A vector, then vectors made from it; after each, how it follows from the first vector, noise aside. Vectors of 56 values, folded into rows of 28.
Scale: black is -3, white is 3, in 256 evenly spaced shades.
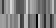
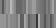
shrunk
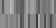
shrunk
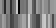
reversed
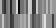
reversed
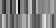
reversed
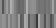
shrunk
